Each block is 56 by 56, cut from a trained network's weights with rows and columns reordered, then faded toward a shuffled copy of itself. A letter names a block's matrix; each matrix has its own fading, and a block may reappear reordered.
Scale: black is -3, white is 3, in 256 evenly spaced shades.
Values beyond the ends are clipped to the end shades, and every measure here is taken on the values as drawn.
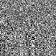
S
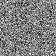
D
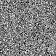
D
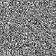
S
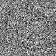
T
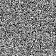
D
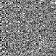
S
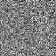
S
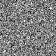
T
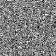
T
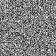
T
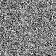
D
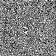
D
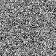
D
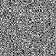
S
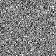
T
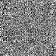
S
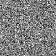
D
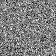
D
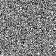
D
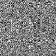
S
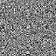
S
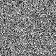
D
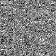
S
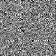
S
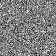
D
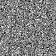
D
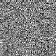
S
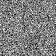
D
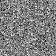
D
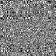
S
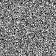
D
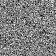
T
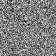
T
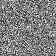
D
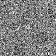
T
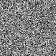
T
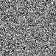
T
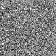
T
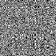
S
